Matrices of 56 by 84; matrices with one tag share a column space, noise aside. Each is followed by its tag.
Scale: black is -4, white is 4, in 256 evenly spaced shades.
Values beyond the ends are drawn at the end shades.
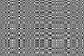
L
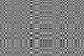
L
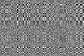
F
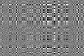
F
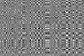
L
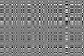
F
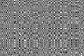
L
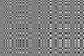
L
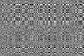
F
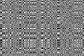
L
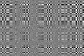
F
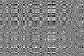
F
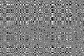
F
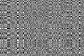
L
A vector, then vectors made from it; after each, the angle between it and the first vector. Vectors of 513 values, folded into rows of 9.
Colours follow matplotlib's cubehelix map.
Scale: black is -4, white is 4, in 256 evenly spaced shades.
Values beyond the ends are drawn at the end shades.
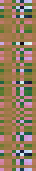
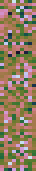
partly opposed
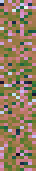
partly aligned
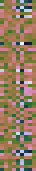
nearly opposite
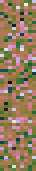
orthogonal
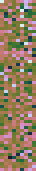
partly aligned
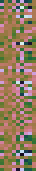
nearly opposite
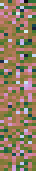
partly opposed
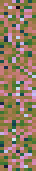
partly opposed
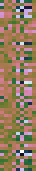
nearly opposite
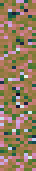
orthogonal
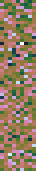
partly opposed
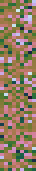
partly opposed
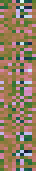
nearly opposite
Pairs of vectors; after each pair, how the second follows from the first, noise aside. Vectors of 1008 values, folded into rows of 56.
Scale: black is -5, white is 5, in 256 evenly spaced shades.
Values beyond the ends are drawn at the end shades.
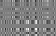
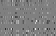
partly zeroed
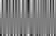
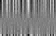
negated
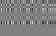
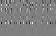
partly zeroed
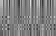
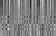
negated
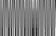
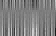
negated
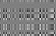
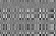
negated
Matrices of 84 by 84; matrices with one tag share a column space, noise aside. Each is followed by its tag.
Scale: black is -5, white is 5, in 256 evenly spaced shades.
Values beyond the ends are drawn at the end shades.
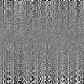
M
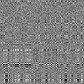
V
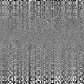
M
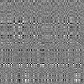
V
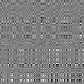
V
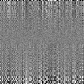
M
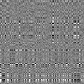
V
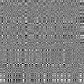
V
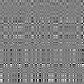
V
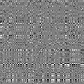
V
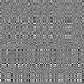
V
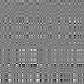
V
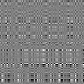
V
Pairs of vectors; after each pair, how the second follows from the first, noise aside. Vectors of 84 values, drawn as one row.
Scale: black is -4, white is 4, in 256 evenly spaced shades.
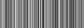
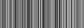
sign-scrambled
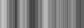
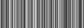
shuffled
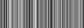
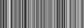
wrapped around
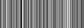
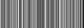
shuffled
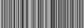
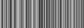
wrapped around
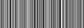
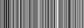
shuffled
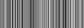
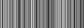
shuffled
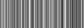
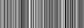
sign-scrambled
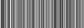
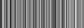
sign-scrambled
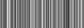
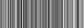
shuffled
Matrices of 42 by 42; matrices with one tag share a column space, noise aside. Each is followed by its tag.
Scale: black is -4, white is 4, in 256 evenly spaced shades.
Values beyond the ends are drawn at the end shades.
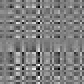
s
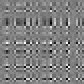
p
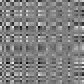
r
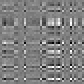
p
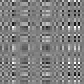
r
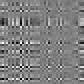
p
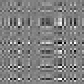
p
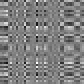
r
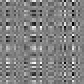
r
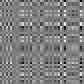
r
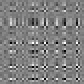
p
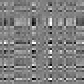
p
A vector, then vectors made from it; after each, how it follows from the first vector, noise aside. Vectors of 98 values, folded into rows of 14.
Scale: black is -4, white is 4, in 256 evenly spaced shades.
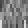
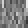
reversed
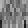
negated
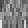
copied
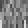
copied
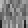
negated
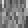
reversed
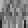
negated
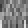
copied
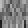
negated
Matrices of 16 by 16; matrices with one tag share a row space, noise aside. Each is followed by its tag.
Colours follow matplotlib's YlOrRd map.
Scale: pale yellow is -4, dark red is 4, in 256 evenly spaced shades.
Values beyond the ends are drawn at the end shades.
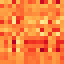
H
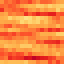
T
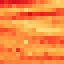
T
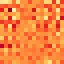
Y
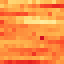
T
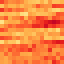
T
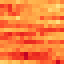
T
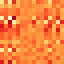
Y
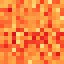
H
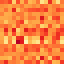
H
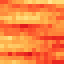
T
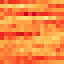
T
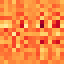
H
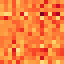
H
